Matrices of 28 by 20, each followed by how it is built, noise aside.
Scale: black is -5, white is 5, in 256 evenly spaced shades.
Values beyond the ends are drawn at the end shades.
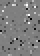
sparse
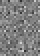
low rank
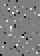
sparse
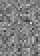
low rank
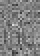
low rank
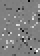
sparse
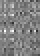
low rank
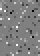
sparse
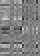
low rank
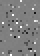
sparse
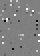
sparse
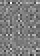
low rank
